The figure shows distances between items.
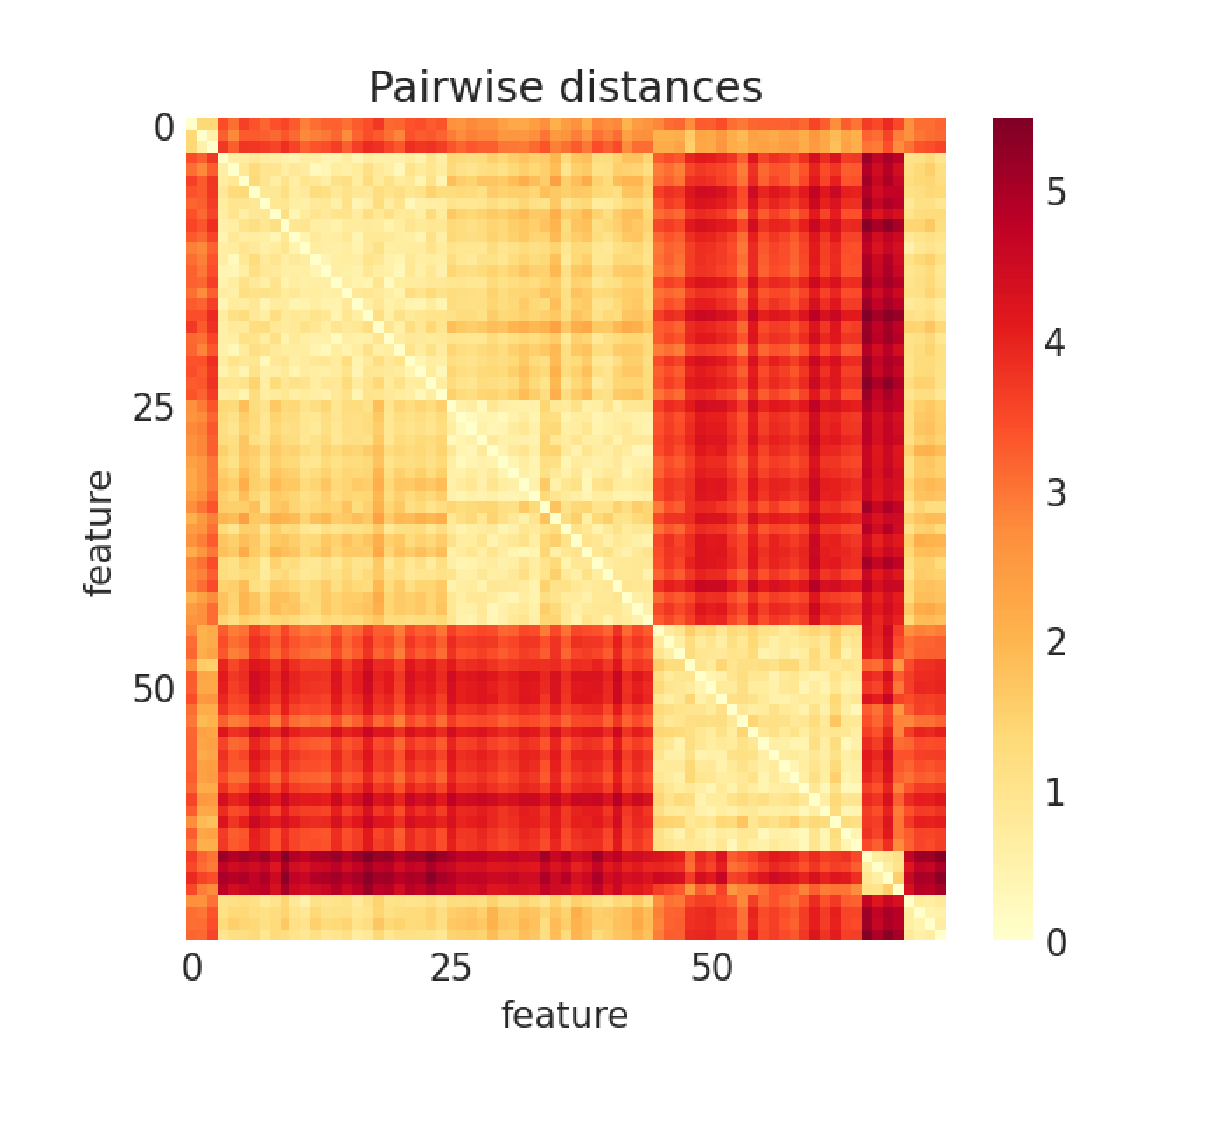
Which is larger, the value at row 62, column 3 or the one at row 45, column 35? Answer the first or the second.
the first
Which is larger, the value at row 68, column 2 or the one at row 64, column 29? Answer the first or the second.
the second
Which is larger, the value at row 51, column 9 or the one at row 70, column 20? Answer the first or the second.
the first
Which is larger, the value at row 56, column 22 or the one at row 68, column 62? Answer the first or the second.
the first
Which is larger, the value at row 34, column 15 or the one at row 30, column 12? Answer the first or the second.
the first
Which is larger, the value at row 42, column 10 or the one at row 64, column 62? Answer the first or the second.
the first
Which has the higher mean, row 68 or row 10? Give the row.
68
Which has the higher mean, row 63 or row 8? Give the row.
63
